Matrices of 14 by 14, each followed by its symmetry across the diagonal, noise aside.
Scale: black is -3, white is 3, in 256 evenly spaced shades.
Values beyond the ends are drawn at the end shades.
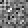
symmetric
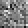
antisymmetric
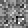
symmetric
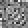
symmetric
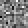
antisymmetric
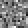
antisymmetric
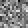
neither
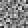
symmetric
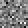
neither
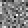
antisymmetric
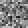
neither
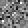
symmetric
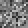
symmetric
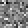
neither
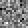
neither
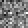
neither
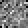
symmetric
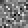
symmetric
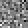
antisymmetric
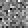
antisymmetric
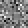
antisymmetric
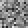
neither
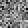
symmetric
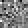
antisymmetric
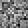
symmetric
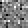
antisymmetric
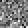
neither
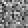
antisymmetric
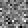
neither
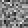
neither
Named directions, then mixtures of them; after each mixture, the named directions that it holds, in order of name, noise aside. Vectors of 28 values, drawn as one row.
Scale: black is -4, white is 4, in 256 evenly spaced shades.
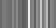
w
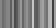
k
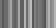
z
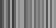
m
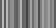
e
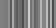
k, m, w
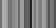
z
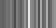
w, z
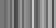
k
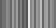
w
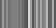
e, k, w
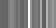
w, z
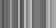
z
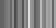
k, w, z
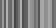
e, k, w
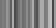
k
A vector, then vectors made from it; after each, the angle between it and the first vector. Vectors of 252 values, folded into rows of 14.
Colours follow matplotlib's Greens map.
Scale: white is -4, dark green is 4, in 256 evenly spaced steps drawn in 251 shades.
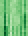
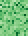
orthogonal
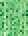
partly opposed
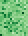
orthogonal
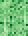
partly opposed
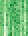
nearly opposite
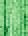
nearly parallel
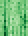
nearly parallel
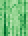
nearly parallel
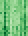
nearly parallel
